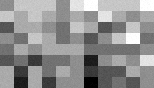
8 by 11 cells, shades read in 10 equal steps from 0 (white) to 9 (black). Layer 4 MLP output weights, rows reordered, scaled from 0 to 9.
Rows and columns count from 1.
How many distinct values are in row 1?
4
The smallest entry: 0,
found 3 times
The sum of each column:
33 36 26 32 33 25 42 34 31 26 25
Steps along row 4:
up down up up down up down down down up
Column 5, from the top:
4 4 5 5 3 5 3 4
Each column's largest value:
6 8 7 7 5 4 9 6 6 6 5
